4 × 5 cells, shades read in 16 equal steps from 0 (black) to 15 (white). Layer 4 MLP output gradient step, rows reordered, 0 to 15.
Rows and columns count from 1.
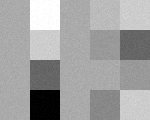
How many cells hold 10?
9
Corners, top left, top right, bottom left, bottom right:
10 12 10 12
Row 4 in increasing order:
0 8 10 10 12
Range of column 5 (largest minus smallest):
6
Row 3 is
10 6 10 10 9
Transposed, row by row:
10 10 10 10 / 15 12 6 0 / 10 10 10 10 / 11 9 10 8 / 12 6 9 12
